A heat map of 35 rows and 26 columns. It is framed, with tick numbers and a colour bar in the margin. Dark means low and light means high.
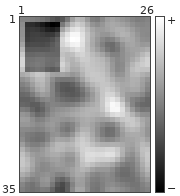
The top left is the roughest part. An odd patch, lower than its surroundings, sits in the top left. On average the colour sits 60% of the way up the scale. The field is mottled with small blotches. The top left is the ninth with the lowest average. The top middle is the ninth with the highest average.
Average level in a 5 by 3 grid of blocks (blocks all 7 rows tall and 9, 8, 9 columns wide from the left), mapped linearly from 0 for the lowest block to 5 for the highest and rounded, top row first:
0 5 3 | 3 5 4 | 2 3 4 | 3 4 4 | 3 3 3
